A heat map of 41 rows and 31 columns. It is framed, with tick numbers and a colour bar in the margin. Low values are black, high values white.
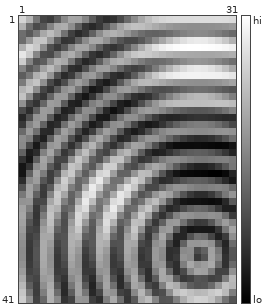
Ninth with the highest average: top right. Mirror symmetry: none. Rings: centred on the bottom right. Ninth with the lowest average: middle right. Slope: none.
